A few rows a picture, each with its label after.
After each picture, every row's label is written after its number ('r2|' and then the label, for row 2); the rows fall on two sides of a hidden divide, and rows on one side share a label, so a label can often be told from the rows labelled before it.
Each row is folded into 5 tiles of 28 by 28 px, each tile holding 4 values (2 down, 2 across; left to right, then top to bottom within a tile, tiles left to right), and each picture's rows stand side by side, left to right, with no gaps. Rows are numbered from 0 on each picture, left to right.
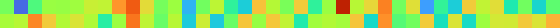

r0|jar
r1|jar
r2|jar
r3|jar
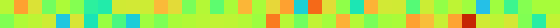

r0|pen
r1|jar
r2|jar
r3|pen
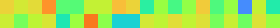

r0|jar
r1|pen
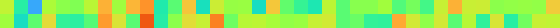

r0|jar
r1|jar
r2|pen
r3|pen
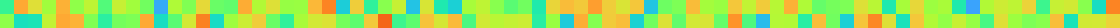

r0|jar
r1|jar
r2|pen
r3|jar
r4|pen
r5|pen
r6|pen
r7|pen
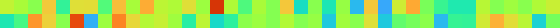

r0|pen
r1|pen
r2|jar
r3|jar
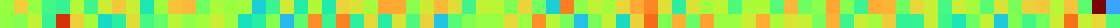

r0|jar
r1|pen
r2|jar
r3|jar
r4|jar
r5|jar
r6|pen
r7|jar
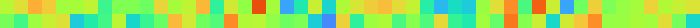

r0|pen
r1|jar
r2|jar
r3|jar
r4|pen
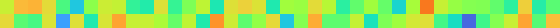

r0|pen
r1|jar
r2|pen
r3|jar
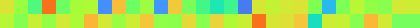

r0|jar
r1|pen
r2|jar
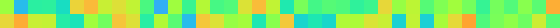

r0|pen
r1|jar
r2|jar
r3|pen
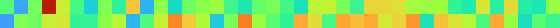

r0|pen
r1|pen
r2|jar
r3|pen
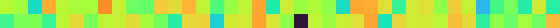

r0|jar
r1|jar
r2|jar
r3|pen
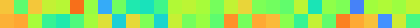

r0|pen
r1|jar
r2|jar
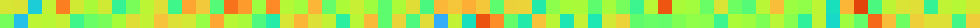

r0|jar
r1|jar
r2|pen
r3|jar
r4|jar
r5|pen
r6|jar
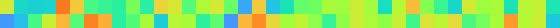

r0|jar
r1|pen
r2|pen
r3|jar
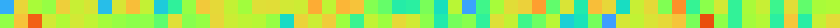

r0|pen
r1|jar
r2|pen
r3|jar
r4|jar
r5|jar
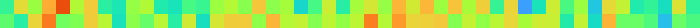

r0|pen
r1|jar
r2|jar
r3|pen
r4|pen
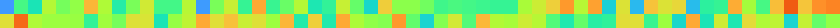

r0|pen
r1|jar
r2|jar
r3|jar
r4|jar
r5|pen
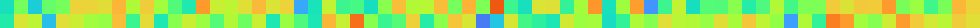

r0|jar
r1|jar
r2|jar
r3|pen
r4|pen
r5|pen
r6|jar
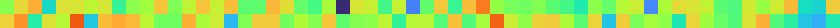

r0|pen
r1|pen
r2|pen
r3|jar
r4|jar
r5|pen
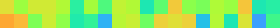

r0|pen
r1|pen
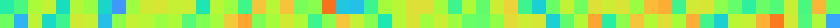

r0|pen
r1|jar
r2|jar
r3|pen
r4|jar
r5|jar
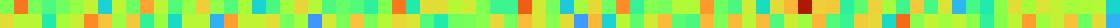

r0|jar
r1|jar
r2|jar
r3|jar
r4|jar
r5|jar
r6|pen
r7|pen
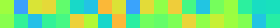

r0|jar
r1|pen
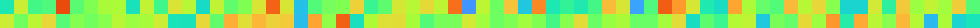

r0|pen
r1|jar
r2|jar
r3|pen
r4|jar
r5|pen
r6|pen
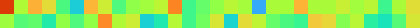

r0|jar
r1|pen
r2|pen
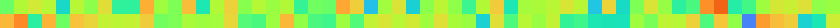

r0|pen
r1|jar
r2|jar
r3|pen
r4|jar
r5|jar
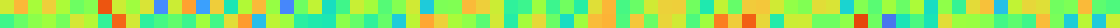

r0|jar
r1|jar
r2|pen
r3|pen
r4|pen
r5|pen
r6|pen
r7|jar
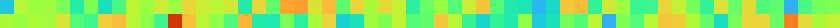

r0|pen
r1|pen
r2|pen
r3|pen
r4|jar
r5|jar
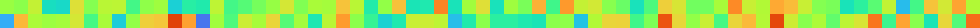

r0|pen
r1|pen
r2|jar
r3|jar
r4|jar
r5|pen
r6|jar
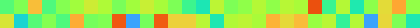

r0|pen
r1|pen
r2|pen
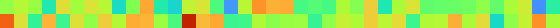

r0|pen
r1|jar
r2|jar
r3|pen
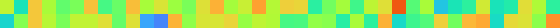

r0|pen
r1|jar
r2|jar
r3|jar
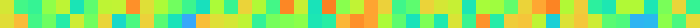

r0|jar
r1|jar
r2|jar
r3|jar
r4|pen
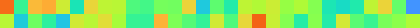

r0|jar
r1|pen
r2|jar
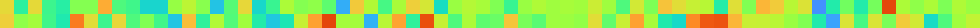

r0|jar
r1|pen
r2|pen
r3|jar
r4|jar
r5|pen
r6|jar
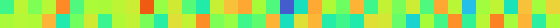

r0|pen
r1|jar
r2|pen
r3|jar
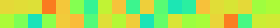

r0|jar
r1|jar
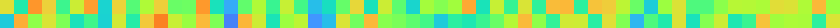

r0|pen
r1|pen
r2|jar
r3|jar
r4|pen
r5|jar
